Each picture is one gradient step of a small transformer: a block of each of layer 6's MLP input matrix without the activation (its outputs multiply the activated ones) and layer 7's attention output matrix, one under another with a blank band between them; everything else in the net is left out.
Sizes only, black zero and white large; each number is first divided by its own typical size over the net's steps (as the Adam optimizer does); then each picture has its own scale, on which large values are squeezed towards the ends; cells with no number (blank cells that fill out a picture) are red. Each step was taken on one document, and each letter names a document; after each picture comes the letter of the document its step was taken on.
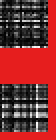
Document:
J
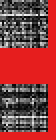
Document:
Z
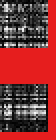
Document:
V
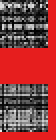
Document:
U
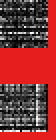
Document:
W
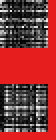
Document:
W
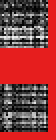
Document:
Z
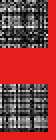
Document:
U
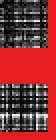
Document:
J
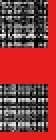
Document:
U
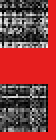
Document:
Z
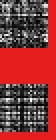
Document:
V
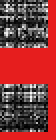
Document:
V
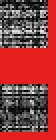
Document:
Z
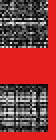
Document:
Z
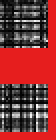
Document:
J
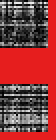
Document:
U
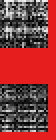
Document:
V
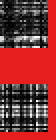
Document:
J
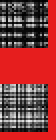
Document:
U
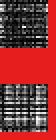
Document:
W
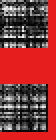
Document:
V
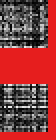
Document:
Z
